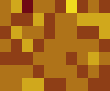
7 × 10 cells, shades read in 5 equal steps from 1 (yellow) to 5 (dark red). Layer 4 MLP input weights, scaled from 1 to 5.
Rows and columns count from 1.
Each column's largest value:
4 4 5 4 4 4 4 4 4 4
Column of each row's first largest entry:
3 2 1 2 1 4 5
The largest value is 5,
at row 1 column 3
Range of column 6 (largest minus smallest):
1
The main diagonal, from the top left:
3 4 3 4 3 3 3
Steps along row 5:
same same down same same up down down up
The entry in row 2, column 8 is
2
